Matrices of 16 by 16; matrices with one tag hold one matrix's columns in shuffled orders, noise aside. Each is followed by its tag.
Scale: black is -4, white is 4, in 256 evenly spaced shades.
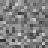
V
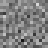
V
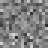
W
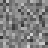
W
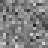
W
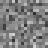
W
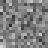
W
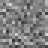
V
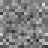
V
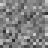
V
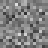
V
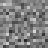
V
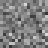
V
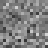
V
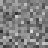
V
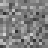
V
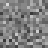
V
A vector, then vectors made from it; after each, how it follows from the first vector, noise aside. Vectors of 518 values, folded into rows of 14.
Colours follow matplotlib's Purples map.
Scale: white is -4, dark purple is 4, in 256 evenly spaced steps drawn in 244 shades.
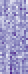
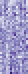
copied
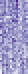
reversed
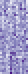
copied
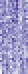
reversed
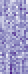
copied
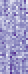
copied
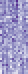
reversed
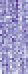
reversed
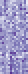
copied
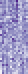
reversed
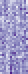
copied
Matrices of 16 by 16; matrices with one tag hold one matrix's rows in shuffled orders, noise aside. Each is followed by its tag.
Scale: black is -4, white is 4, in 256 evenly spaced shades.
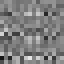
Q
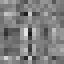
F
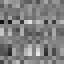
Q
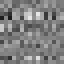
Q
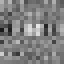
Q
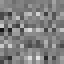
Q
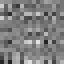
Q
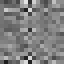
F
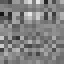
Q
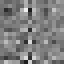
F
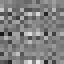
Q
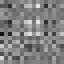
Q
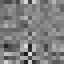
F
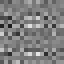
Q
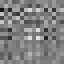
Q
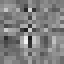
F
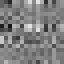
Q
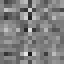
F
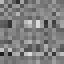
Q
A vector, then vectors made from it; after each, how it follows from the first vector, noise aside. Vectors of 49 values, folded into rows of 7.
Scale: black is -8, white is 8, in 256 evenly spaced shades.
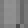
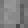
copied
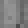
copied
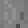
partly zeroed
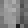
scaled up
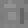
partly zeroed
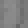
shrunk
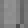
copied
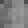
wrapped around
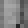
scaled up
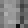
scaled up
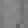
shrunk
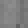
shrunk
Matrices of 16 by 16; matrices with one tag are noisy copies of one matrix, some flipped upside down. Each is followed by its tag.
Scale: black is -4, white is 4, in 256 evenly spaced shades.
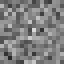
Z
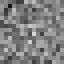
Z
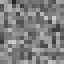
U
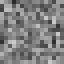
U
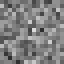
Z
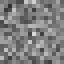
Z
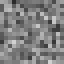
U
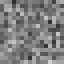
U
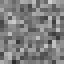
U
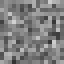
U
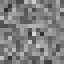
Z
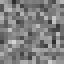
U
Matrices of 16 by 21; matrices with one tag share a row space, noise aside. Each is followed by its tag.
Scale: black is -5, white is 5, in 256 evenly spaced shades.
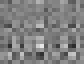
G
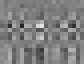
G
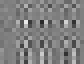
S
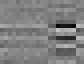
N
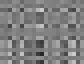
G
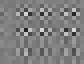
S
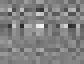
G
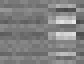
N
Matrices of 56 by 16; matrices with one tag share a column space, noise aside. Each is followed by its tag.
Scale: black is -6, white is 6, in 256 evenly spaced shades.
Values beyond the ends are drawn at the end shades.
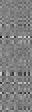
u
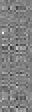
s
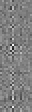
s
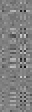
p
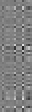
s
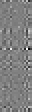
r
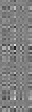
s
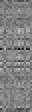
r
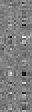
u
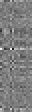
r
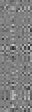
s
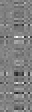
u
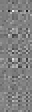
p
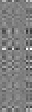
r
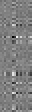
u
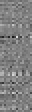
u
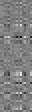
u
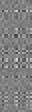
p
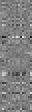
u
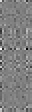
r
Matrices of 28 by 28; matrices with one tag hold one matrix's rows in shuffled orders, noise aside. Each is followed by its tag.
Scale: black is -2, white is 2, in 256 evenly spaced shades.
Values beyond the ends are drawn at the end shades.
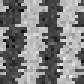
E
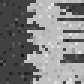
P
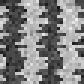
E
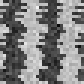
E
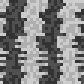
E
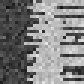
P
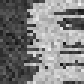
P
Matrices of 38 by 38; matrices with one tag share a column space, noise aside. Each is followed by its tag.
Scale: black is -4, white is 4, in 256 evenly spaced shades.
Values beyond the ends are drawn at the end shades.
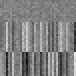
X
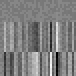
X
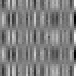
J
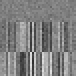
X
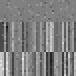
X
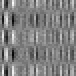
J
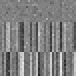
X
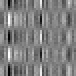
J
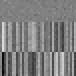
X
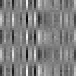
J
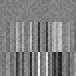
X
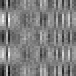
J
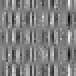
J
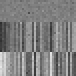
X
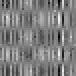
J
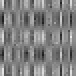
J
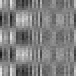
J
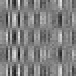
J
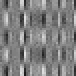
J
